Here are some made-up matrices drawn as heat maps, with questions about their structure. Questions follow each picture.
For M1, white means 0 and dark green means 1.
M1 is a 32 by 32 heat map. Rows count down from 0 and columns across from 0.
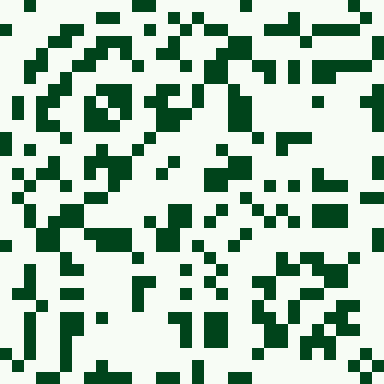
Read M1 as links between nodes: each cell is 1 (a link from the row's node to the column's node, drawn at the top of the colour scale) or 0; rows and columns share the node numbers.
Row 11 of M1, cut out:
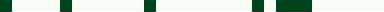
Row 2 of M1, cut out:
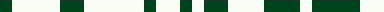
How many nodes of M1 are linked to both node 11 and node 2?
5
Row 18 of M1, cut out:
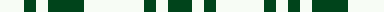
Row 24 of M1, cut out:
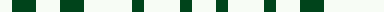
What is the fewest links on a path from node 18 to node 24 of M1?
1
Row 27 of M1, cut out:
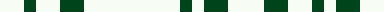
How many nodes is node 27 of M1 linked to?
11
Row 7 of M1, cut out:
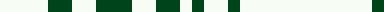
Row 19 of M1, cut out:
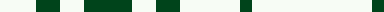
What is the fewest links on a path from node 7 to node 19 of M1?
1
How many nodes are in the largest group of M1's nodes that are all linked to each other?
8
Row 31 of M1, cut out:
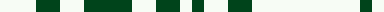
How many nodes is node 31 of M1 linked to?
12
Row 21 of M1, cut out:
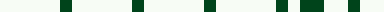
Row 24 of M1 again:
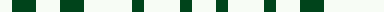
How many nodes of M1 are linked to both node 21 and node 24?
4
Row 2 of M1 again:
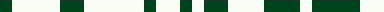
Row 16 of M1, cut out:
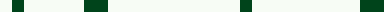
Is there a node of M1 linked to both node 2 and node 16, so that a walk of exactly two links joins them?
no
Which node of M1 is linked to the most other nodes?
node 5
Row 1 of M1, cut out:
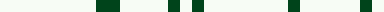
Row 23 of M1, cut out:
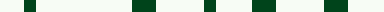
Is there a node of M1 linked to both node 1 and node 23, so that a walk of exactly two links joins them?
no
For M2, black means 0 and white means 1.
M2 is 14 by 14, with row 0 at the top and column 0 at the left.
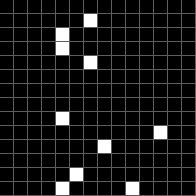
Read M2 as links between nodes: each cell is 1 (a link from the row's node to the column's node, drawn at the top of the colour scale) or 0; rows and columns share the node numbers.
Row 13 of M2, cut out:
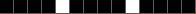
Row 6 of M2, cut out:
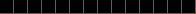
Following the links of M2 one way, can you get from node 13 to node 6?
yes
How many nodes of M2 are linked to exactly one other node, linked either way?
9
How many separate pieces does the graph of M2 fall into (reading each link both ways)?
4
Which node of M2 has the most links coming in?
node 4
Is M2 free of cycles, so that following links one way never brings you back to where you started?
yes
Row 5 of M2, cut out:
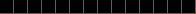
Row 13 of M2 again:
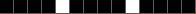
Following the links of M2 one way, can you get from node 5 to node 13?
no
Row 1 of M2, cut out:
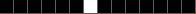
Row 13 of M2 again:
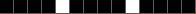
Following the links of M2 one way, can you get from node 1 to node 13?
no
